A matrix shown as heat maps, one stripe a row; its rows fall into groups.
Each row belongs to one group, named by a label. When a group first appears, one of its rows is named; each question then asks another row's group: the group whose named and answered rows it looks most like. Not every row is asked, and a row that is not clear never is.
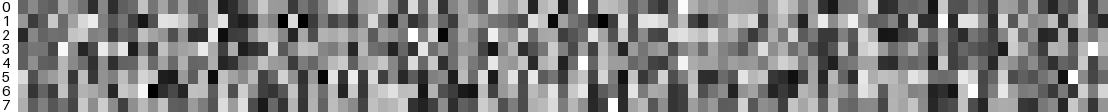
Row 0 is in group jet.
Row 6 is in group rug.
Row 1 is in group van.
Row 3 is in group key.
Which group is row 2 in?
jet
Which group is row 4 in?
jet
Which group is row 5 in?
rug
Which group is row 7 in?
rug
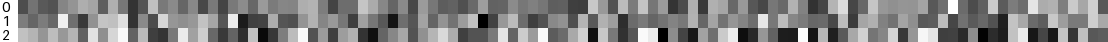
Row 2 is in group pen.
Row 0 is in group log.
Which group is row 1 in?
key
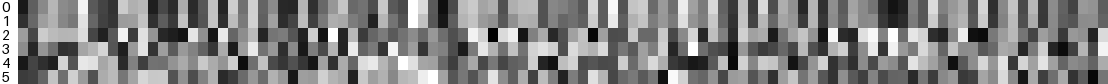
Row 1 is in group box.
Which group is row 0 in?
box
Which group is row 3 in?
rug
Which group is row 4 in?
van
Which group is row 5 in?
jet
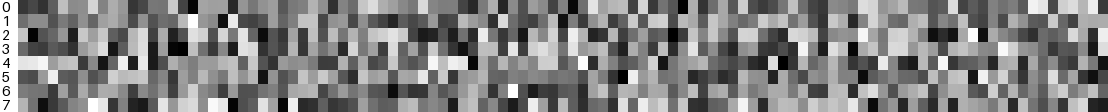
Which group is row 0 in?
log
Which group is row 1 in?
key
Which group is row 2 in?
rug
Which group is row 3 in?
rug
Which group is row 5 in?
box
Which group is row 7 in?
van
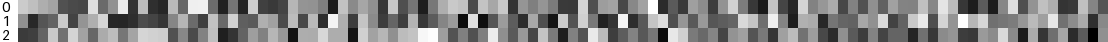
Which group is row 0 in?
pen
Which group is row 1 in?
van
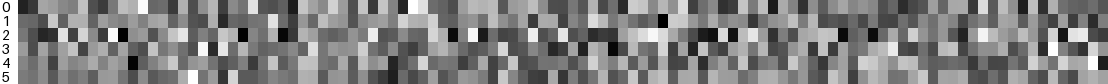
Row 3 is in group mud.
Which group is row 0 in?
box
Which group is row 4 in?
log
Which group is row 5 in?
key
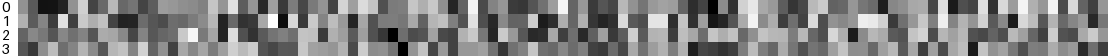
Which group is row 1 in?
van
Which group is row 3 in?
box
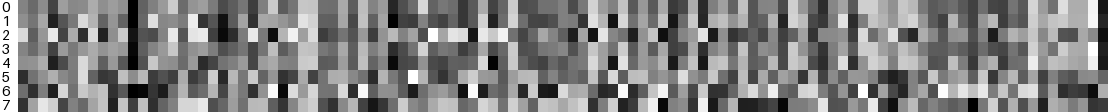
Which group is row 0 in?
log
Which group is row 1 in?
log
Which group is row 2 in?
pen
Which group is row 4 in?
log
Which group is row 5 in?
box
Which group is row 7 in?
pen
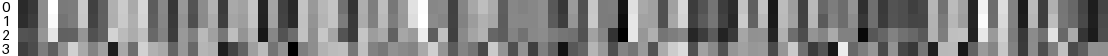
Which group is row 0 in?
box
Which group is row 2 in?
box
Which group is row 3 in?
jet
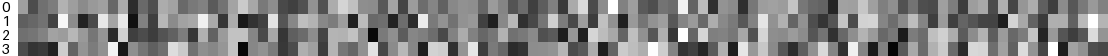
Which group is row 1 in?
key
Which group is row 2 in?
mud
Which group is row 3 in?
van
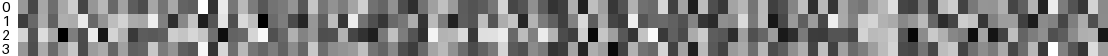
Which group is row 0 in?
mud
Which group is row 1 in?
rug
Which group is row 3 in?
mud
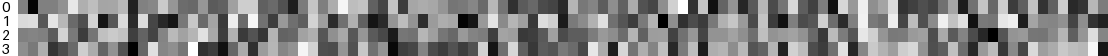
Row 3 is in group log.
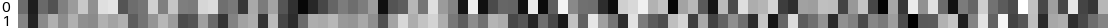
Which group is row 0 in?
van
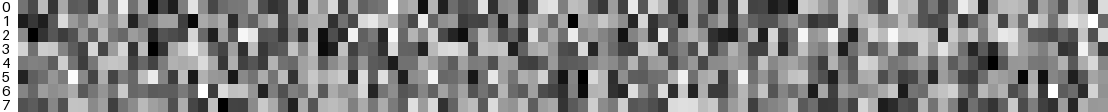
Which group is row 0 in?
rug
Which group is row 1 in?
log
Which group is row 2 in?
rug
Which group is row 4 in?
key
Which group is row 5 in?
jet
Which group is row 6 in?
mud
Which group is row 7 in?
jet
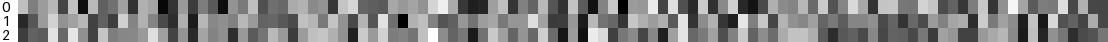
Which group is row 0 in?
pen
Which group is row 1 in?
box
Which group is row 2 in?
jet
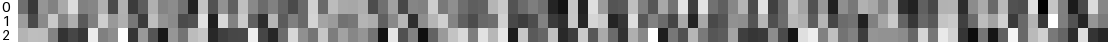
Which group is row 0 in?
mud
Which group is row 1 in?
mud
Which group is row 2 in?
pen
